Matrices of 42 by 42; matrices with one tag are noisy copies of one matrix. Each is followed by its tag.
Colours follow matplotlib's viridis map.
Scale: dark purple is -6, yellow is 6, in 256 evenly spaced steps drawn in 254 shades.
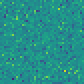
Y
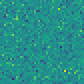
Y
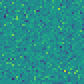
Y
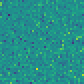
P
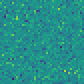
Y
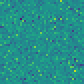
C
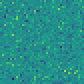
Y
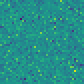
C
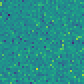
P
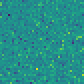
P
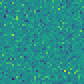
Y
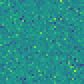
C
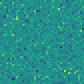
Y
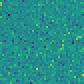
P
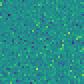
P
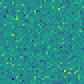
Y
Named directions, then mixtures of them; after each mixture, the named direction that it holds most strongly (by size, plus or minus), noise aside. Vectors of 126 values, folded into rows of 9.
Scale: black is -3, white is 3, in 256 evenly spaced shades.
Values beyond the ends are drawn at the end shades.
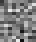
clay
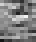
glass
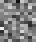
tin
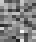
clay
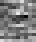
glass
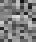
tin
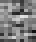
glass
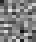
clay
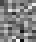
clay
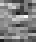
glass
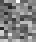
tin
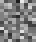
tin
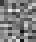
clay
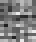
glass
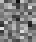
tin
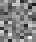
tin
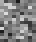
tin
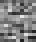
clay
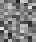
tin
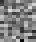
clay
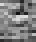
glass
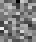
tin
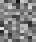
tin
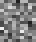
tin
